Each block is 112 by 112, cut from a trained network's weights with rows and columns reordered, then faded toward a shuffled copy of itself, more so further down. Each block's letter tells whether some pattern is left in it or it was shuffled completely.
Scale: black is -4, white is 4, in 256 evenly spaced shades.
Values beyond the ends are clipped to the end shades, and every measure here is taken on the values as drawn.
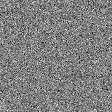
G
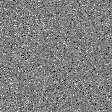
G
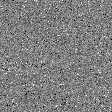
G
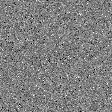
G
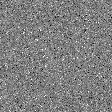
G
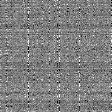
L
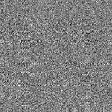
L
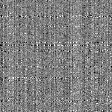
L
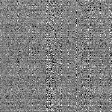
L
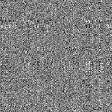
L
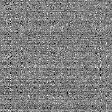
L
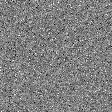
G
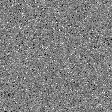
G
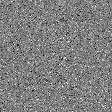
G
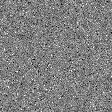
G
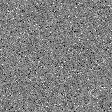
G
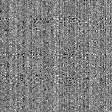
L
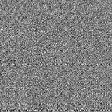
L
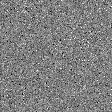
G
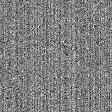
L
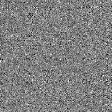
L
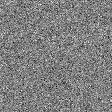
G
